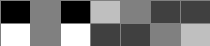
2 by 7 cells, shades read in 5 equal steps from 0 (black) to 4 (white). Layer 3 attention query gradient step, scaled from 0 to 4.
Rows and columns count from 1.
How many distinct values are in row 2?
4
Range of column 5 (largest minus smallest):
1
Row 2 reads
4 2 4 1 1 2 3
